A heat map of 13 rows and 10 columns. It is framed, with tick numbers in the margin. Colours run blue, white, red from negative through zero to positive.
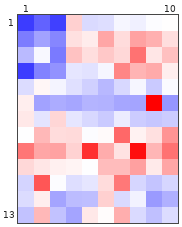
Mirror symmetry: none. Average level on the scale: 50%. Ninth with the lowest average: top left. Stripes: horizontal, repeating 2 times. Roughest part: middle right. Odd patch: lower, in the top left.
